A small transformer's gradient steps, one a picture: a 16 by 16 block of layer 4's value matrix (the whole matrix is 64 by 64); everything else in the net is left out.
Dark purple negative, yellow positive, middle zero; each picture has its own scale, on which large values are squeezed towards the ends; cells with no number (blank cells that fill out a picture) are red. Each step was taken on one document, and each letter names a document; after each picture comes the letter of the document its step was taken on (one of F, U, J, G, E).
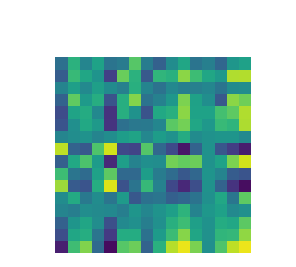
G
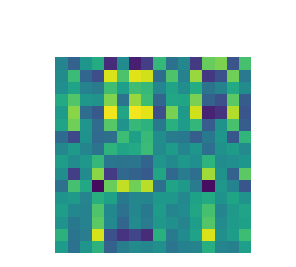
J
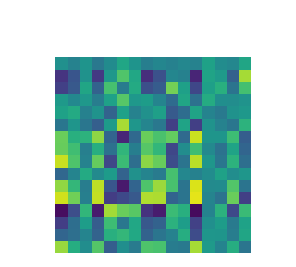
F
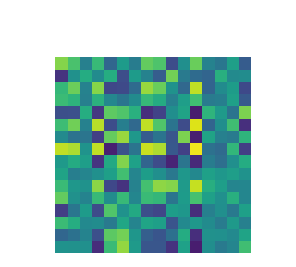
F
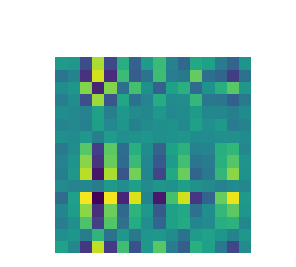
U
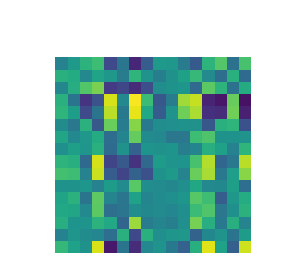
J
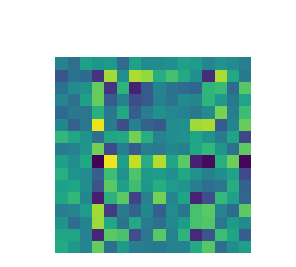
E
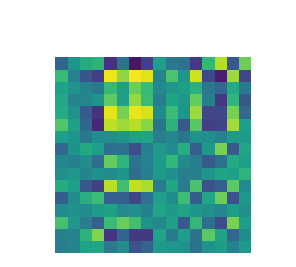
J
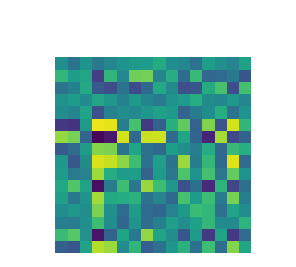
E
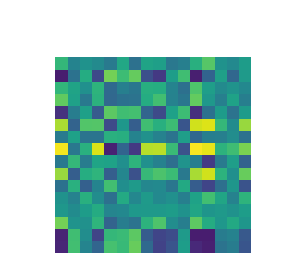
F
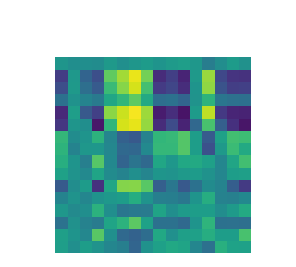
J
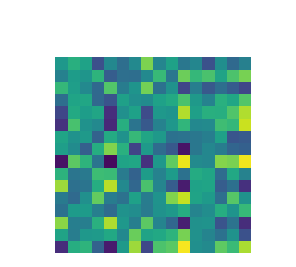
G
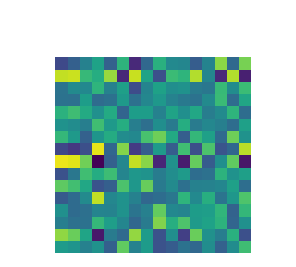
E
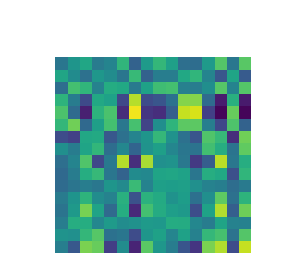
J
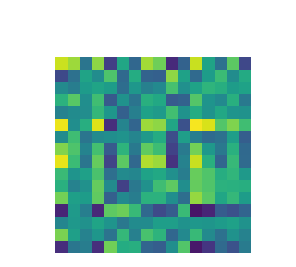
F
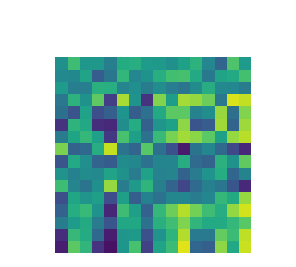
G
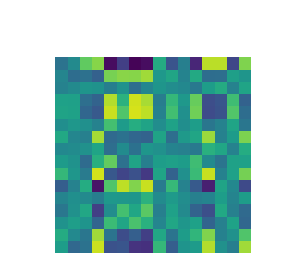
J
